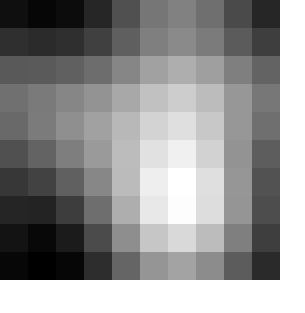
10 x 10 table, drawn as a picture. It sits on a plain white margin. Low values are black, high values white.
Overall the values sit about 50% of the way up the scale. The ninth with the highest average is the centre. The ninth with the lowest average is the bottom left.
